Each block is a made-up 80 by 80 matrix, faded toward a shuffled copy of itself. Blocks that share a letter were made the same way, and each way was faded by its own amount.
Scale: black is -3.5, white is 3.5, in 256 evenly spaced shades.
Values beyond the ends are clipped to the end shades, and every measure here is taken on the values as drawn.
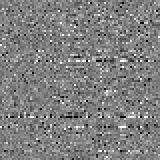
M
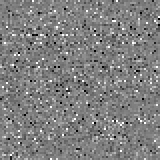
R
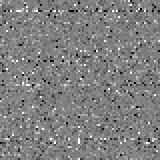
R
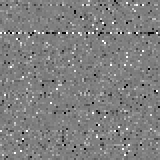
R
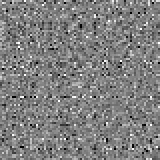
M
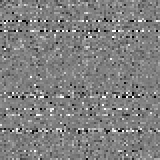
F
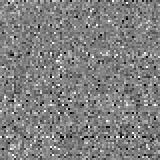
M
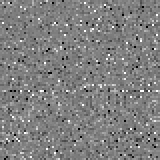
R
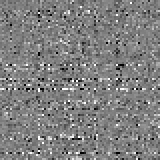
F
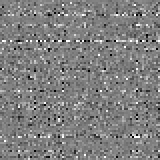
F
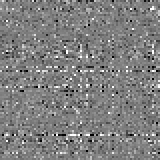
F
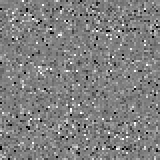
R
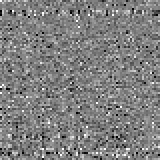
M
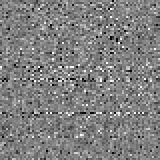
M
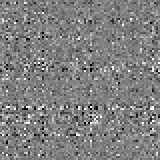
F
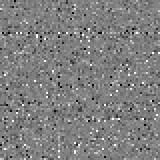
R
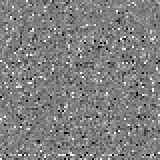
R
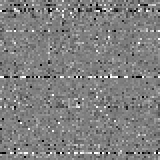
F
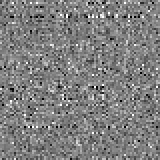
M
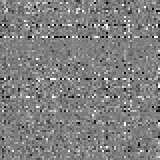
F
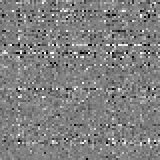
F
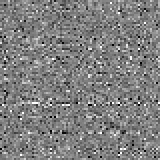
M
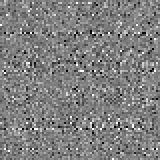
M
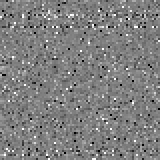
R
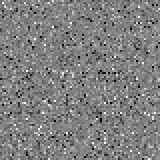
R
